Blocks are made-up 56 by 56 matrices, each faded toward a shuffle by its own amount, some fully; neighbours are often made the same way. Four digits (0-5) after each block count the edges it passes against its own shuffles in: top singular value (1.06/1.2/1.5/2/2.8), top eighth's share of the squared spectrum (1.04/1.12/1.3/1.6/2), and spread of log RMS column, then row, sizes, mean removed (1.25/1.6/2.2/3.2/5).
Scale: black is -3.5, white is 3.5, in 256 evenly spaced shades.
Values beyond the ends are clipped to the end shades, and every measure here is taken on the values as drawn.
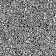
0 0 0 0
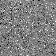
0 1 1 0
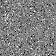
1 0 1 0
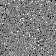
0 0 0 0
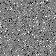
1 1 0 0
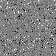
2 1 0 0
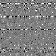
4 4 1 3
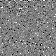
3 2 0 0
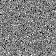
0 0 0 0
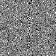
1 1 3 0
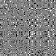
4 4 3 2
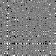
4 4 2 2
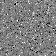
1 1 0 0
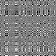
5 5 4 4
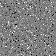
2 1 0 0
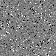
1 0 0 0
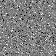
0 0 0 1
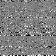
2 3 0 3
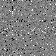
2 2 1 1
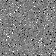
0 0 1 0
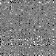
2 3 2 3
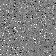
0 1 0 0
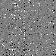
2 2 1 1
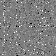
2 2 1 1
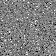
0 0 0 0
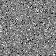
1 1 0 0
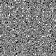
3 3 1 1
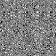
3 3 1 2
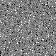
0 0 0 0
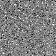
2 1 0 0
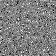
1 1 0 0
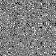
3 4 1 2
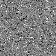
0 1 0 0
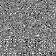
3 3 0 2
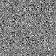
3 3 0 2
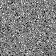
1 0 0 0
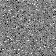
0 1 0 0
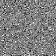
3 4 2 2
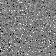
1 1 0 0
